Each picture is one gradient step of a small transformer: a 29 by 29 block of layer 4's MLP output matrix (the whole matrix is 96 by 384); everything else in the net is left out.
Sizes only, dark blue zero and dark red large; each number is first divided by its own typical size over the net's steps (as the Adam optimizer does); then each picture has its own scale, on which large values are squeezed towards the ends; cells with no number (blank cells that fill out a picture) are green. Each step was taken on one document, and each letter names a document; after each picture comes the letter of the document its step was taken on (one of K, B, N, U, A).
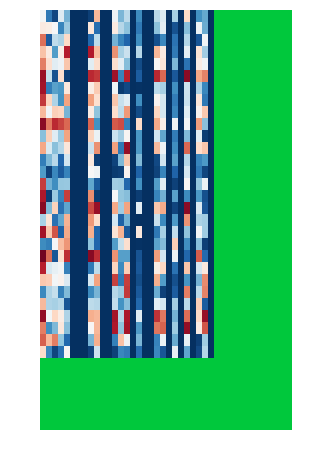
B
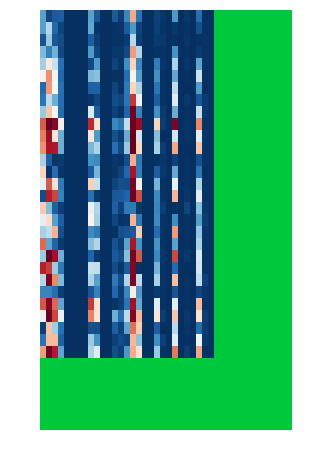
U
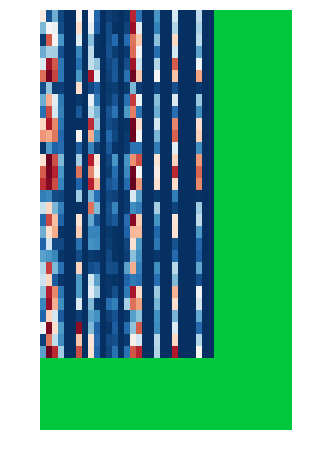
U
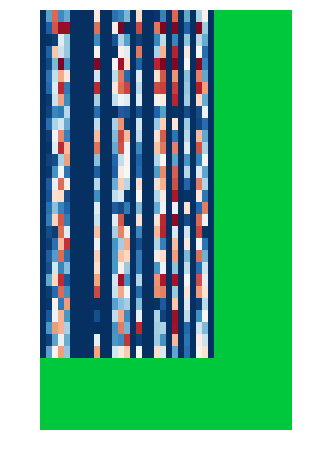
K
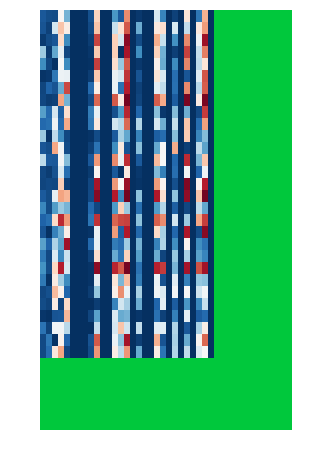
K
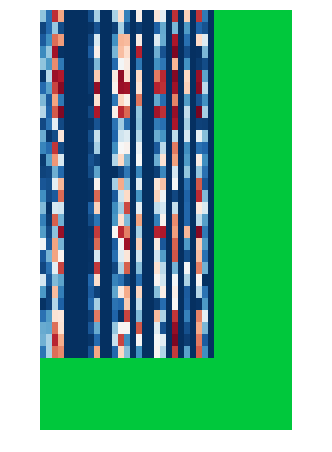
K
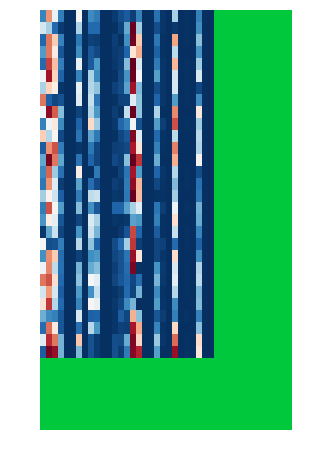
U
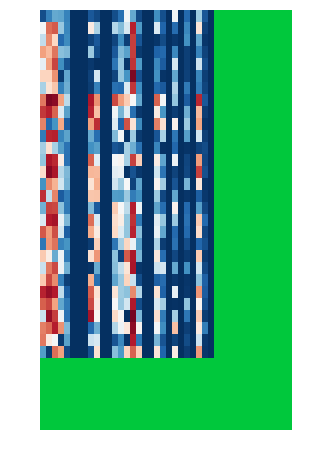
B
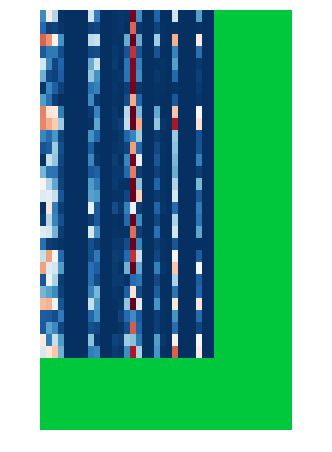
U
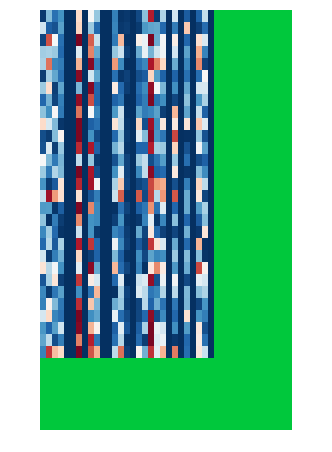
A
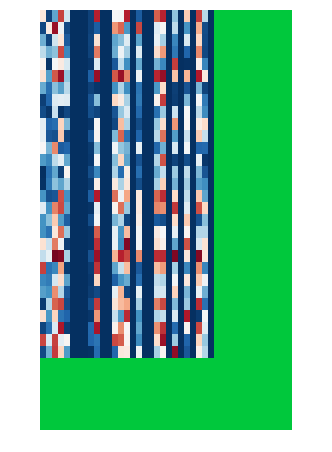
K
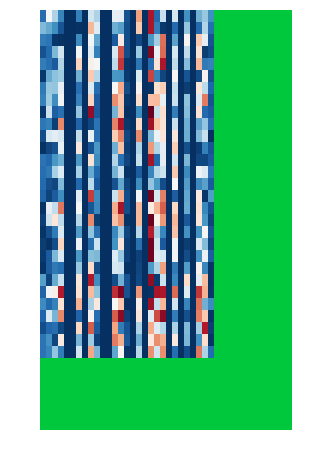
A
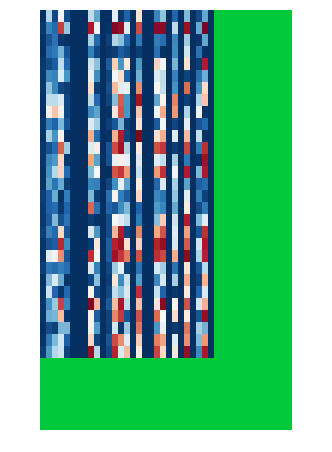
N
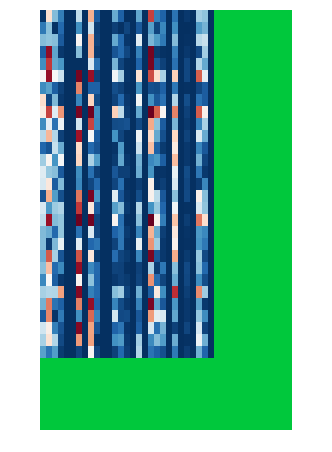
A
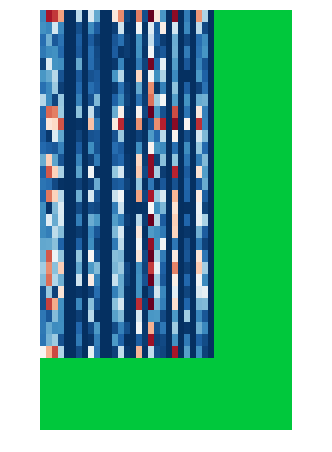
A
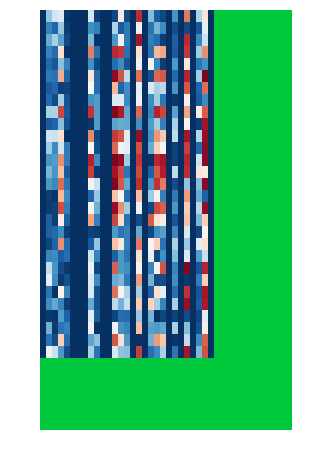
N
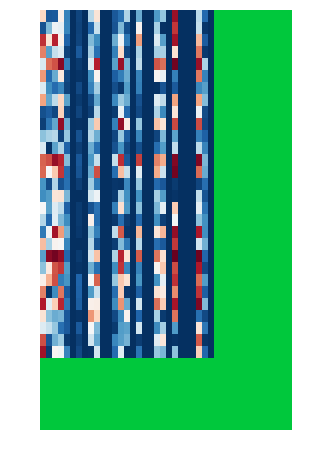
A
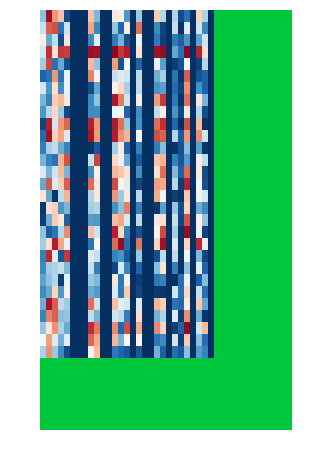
B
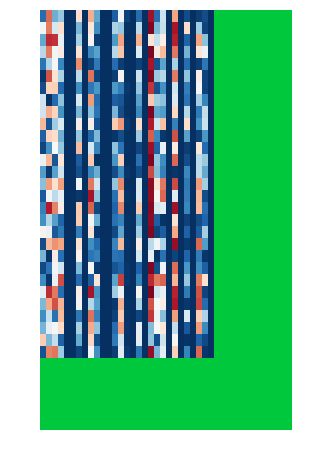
A
